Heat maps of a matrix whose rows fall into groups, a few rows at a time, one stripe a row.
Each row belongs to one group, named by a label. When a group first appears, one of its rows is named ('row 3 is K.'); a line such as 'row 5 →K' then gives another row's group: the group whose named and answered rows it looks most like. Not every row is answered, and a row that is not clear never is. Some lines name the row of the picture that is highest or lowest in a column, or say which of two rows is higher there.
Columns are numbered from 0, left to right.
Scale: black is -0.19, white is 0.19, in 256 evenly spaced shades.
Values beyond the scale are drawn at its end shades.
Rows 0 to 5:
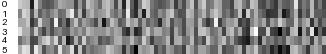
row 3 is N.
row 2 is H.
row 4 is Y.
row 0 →N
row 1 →N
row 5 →N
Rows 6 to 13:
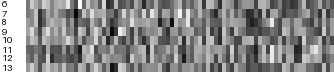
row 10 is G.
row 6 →G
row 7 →Y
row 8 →Y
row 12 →H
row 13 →Y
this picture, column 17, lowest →11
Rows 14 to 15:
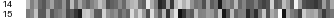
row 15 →H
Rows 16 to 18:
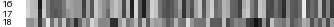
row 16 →N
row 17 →N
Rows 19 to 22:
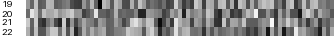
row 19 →H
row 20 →G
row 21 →H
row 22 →Y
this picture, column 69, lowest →21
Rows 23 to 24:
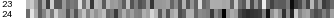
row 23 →N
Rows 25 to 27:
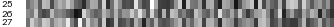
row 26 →H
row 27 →G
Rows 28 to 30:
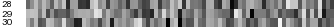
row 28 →G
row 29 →N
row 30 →H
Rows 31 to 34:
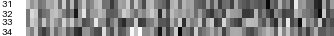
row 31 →Y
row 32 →Y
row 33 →G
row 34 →H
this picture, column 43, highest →33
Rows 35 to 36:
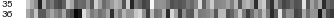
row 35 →N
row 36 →H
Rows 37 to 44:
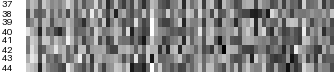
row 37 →G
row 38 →Y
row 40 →N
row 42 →Y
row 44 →N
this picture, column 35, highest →38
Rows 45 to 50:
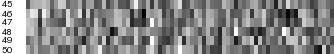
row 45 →G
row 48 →Y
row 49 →G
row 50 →Y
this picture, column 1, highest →46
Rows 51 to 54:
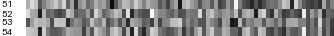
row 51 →Y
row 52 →N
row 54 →N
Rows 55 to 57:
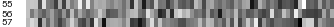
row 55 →N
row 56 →Y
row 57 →N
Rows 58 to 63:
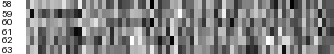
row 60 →G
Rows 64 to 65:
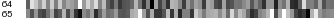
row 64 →G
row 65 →H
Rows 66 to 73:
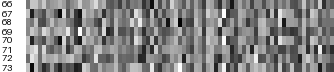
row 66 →G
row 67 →H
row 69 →G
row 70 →H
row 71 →N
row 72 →G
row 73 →H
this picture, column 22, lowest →66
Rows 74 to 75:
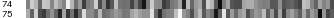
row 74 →G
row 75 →H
